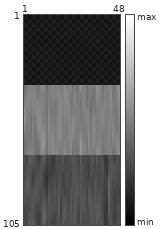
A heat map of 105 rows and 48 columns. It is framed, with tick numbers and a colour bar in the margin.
It is made of 3 by 1 panels. Panel 1,1: very low, checkered, faint in contrast. Panel 2,1: middling, streaked downward, faint in contrast. Panel 3,1: low, streaked downward, faint in contrast.
